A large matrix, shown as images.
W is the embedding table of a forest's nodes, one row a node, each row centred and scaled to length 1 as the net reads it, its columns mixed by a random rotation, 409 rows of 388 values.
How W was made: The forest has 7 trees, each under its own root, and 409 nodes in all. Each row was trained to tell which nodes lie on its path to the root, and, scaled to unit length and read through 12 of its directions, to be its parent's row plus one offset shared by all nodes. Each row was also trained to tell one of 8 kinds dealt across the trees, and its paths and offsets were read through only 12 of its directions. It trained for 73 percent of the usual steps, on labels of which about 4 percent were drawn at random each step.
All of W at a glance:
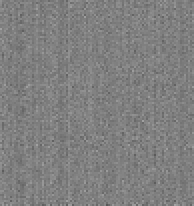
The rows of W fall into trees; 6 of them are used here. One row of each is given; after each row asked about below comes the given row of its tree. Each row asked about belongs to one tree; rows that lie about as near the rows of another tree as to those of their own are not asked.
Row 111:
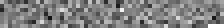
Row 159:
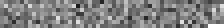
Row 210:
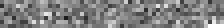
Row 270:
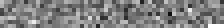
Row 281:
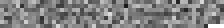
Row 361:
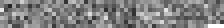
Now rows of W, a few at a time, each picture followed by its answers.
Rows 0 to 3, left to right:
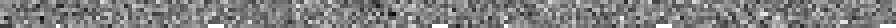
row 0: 281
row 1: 281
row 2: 159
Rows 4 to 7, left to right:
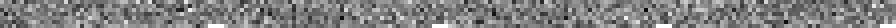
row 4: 210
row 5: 270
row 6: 361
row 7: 270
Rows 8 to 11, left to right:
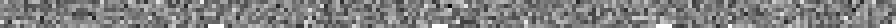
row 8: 361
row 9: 111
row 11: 159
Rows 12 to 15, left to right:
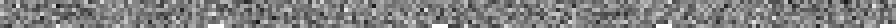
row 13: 159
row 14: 281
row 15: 111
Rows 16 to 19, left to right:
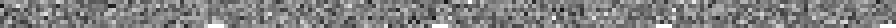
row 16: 210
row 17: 210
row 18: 361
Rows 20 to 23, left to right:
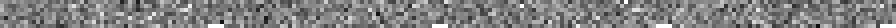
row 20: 361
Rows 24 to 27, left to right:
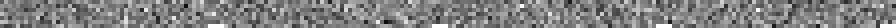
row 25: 210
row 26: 111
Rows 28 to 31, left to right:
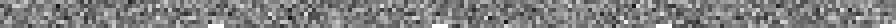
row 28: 270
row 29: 270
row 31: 281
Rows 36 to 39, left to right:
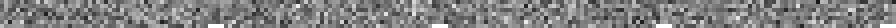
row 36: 361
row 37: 111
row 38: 210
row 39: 361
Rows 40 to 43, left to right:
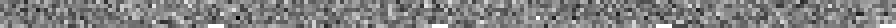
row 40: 210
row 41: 210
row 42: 270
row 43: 281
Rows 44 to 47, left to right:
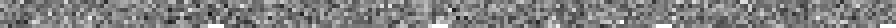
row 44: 210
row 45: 210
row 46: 159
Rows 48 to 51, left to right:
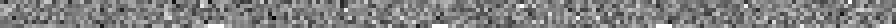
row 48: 210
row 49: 111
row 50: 111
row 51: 210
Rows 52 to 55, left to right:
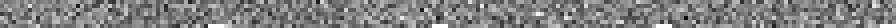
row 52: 281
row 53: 361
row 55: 210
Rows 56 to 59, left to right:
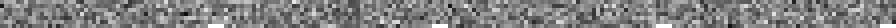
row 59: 361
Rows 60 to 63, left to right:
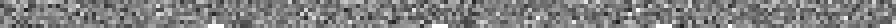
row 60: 361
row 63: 159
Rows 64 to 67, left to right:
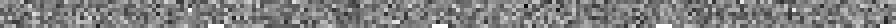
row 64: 281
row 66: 111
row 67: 281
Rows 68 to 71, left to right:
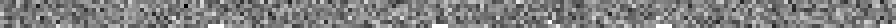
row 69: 111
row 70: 270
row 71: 111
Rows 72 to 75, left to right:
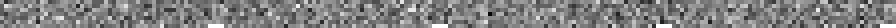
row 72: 210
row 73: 210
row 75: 111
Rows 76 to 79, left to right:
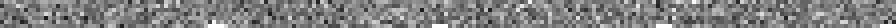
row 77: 361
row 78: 111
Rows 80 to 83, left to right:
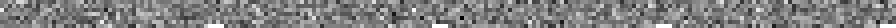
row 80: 210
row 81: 281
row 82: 210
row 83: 111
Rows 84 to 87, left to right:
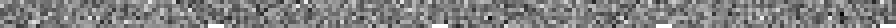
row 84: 361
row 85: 210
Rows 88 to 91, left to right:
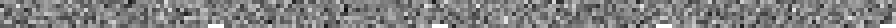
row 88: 281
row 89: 111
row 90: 281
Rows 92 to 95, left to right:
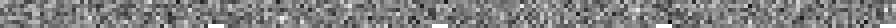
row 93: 210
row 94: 159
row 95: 159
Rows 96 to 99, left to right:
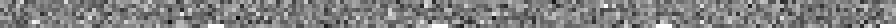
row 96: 210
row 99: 281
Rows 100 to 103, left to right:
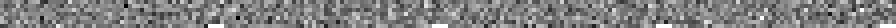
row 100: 281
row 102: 111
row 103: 210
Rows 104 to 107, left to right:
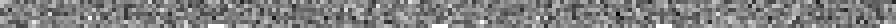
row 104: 270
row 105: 210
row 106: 270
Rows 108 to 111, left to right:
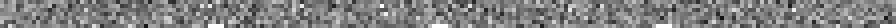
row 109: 111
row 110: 210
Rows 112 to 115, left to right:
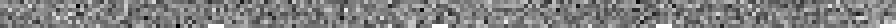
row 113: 281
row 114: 270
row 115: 270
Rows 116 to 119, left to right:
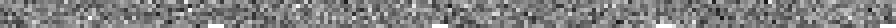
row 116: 210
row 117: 111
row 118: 210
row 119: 361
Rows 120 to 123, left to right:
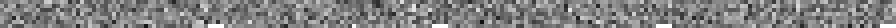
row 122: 159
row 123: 111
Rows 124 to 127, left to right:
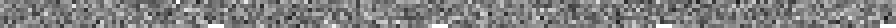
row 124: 210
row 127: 111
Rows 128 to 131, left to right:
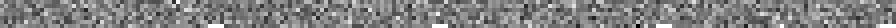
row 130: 111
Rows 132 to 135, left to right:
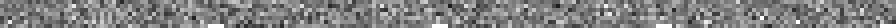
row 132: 111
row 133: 361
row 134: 111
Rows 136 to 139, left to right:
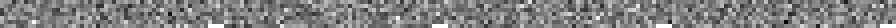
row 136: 270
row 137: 159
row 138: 361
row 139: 281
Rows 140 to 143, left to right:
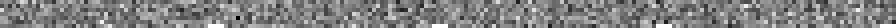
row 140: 210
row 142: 111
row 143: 361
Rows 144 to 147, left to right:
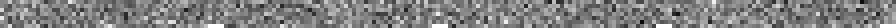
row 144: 270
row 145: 210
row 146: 281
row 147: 270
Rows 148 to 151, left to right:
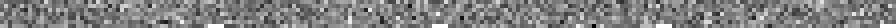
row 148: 210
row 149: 111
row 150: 281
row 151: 111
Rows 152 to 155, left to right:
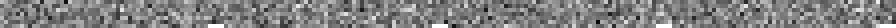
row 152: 281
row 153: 361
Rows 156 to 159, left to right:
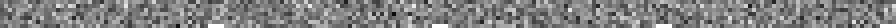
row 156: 111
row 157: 281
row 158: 159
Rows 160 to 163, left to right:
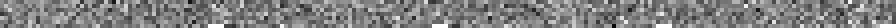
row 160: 270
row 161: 159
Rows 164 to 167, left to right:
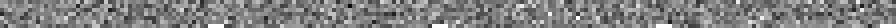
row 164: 281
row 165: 281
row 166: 111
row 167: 210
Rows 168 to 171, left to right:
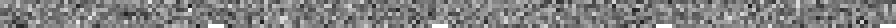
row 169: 210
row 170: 281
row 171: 159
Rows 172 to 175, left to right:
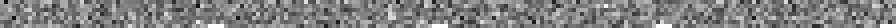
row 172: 210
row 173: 210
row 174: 210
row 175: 111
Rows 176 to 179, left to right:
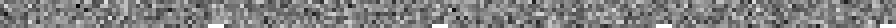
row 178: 159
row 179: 361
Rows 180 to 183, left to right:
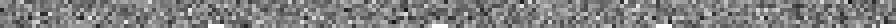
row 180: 111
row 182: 210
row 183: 281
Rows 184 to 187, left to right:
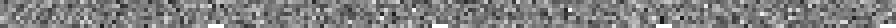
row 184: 281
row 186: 281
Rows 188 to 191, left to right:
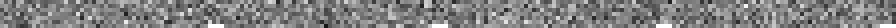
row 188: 210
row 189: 210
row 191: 159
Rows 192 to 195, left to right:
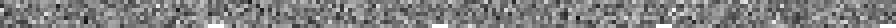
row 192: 210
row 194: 281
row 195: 270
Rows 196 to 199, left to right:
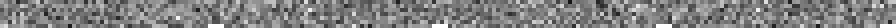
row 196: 361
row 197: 270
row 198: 281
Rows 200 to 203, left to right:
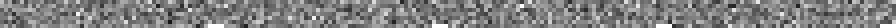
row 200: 210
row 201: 361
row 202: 111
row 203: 281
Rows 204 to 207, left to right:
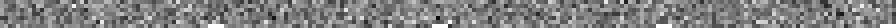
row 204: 210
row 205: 111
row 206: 281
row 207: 281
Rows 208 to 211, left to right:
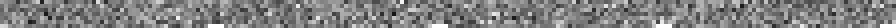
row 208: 361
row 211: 270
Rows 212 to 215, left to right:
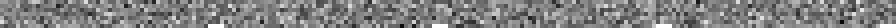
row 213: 111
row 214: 210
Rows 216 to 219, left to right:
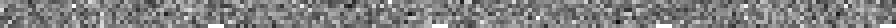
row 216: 159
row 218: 210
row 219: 111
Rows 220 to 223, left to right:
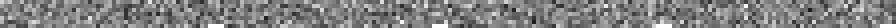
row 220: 270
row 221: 210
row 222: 210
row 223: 159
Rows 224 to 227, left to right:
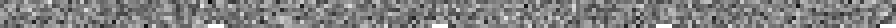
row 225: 210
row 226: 111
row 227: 281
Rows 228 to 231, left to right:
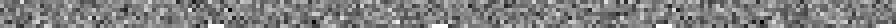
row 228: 361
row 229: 159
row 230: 281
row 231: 159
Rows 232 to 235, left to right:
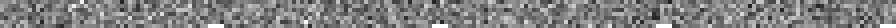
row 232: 361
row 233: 111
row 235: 111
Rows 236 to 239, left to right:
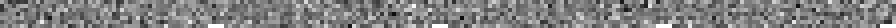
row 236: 111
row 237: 281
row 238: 210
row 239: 281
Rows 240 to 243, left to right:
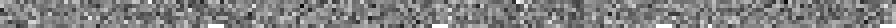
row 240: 270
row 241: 281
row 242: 270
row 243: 270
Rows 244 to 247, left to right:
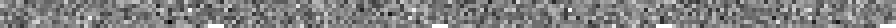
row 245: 159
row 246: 281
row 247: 210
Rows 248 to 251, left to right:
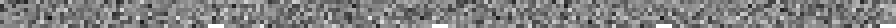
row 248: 111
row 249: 270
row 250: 111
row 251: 281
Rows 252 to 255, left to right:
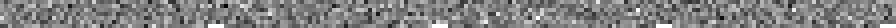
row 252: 281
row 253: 210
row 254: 111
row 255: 111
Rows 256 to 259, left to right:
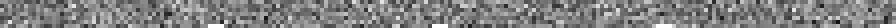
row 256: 111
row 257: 361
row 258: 361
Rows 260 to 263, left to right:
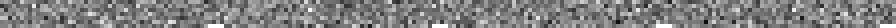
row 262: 210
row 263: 159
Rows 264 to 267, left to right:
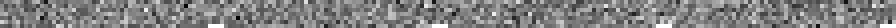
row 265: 210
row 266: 270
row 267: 270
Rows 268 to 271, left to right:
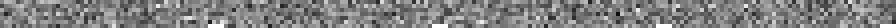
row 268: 270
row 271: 159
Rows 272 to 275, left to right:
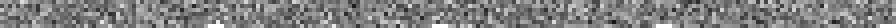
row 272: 210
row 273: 270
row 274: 210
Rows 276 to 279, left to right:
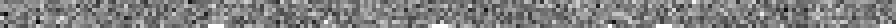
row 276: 270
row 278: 210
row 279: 361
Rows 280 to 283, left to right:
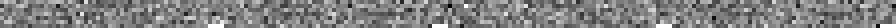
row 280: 270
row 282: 111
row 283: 281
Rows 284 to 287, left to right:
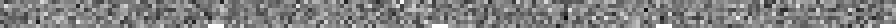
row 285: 210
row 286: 281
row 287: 361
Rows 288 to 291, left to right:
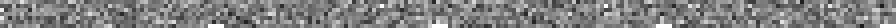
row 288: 281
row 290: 361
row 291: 111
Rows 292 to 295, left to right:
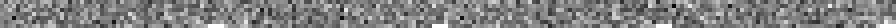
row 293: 270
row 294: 210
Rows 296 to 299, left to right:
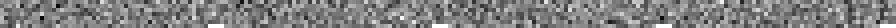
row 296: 281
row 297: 111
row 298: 210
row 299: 159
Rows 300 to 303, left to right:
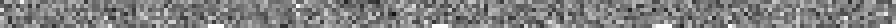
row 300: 361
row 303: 159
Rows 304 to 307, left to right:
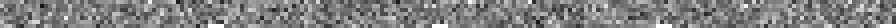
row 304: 361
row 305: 270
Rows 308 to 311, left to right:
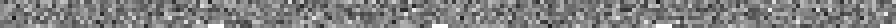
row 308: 210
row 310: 210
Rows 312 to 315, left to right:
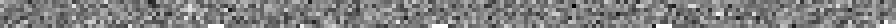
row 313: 159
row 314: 281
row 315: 210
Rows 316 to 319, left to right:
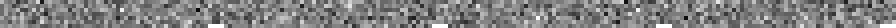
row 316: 281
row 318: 281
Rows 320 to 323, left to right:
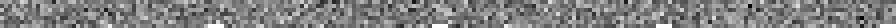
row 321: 281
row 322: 159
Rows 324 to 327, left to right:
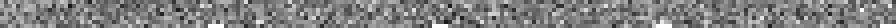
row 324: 270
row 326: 210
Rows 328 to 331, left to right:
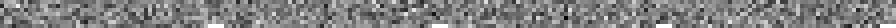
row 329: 210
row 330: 270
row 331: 281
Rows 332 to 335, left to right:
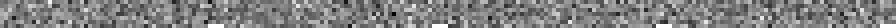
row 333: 281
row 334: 281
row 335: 270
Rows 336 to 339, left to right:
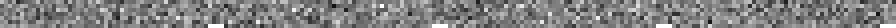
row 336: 281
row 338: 111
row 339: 270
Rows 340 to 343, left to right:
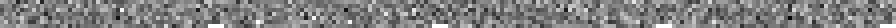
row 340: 281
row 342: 210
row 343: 270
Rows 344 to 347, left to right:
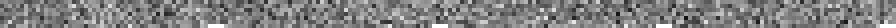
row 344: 111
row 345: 111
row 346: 270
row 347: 210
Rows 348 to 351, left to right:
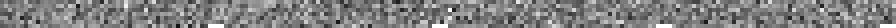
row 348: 111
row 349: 270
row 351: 159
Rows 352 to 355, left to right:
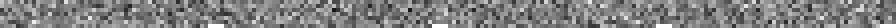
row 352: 270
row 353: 281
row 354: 111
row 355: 210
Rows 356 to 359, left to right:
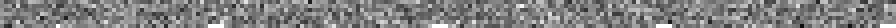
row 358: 111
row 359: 361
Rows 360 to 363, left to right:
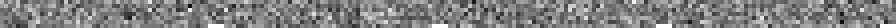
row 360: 159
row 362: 210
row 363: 281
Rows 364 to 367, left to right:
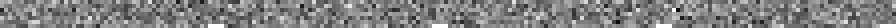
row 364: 270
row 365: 210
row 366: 210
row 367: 159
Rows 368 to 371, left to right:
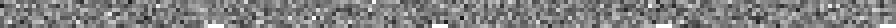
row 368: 111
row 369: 361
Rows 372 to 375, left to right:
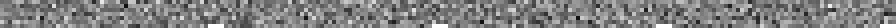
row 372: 361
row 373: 210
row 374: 159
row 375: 361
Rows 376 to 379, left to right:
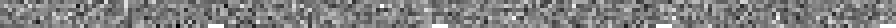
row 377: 111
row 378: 361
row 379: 270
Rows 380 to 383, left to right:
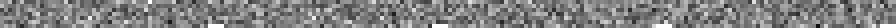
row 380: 361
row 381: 281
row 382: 210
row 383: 281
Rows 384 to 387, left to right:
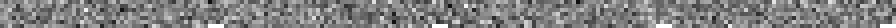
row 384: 111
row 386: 111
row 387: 361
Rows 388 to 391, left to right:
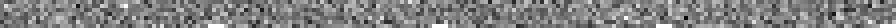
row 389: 210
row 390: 111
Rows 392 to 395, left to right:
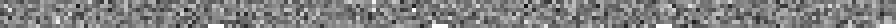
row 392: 111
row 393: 159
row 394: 281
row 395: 210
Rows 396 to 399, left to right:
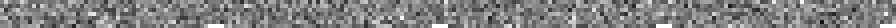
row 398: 111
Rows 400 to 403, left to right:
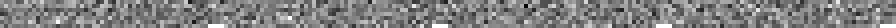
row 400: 270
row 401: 361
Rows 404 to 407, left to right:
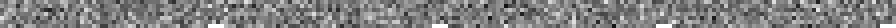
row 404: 270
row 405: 361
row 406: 281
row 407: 361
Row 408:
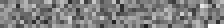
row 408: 111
